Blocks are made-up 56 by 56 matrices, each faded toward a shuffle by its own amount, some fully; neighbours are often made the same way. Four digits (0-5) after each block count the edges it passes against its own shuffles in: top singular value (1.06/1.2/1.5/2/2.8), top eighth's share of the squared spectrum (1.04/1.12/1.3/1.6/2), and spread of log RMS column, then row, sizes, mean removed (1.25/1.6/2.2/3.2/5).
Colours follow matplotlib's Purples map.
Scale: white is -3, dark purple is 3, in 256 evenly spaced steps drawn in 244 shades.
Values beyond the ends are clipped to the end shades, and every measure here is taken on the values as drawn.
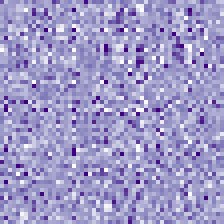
4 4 2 2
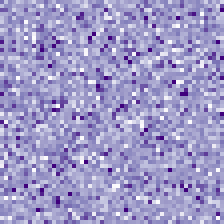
2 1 0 1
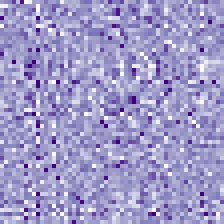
4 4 2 2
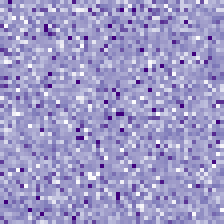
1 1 0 0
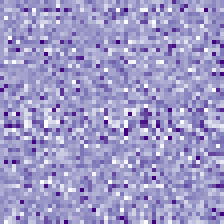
4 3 2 2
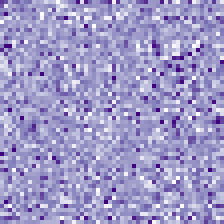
4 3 2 2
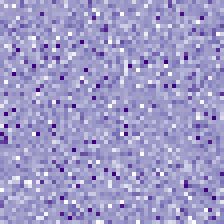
0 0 0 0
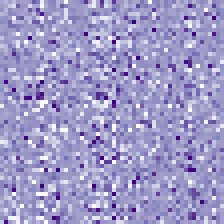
3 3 2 1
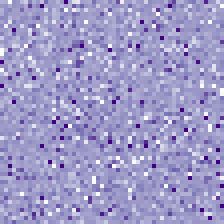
2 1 0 1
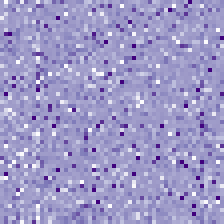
2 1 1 0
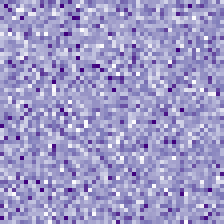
0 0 0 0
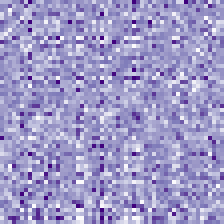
4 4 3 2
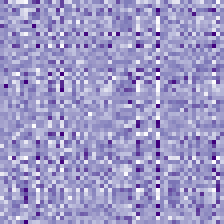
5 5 3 3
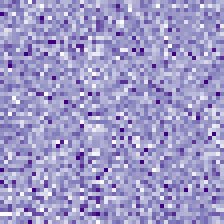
3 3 1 1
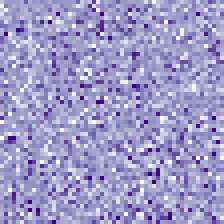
1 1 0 0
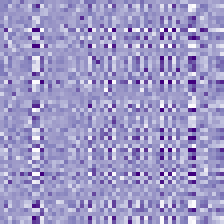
5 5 4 4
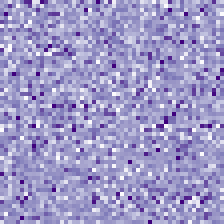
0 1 0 1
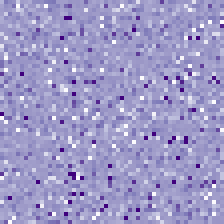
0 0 0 0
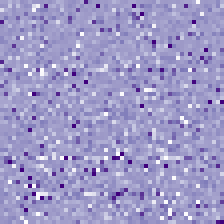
2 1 0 0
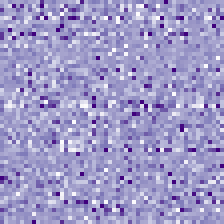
3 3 0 2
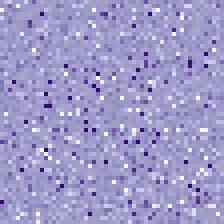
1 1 0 0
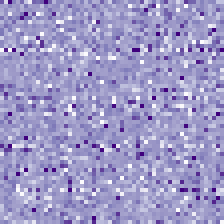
2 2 0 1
